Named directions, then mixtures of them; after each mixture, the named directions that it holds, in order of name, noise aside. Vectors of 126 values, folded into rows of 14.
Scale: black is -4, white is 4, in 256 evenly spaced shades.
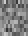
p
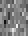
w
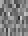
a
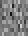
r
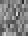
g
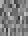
a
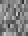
g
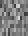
a, g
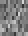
g, p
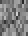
g, w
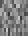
a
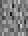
r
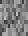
g, w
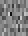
a, r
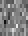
w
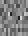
a, r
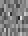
a, r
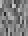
a, r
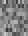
p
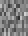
a, g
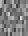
a, p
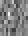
a, w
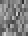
g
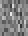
r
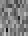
a, p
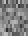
p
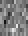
w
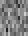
a, p
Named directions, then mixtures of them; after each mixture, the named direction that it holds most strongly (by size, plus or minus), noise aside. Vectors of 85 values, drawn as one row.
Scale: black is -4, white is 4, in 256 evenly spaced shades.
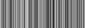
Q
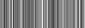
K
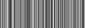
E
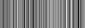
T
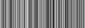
Q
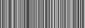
E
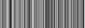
E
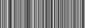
E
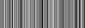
K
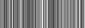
K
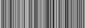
Q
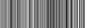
T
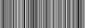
T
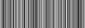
T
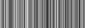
Q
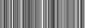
K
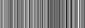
T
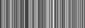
Q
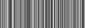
E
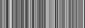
Q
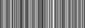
Q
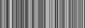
Q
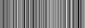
T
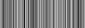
T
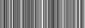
K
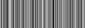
E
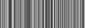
E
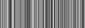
E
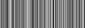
E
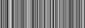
E
